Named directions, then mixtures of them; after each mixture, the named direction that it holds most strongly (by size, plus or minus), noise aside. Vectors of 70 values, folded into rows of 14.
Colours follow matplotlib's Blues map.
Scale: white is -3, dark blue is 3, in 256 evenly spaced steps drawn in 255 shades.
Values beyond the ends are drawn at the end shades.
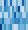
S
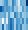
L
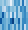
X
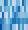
S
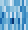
X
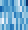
L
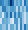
X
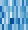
X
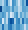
L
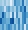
X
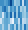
X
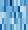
X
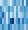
X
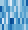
L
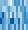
X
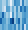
X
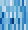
X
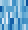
L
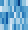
L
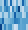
S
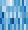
X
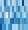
S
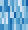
L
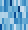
S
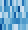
S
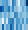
L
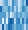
L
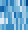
L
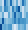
S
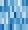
L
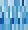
X
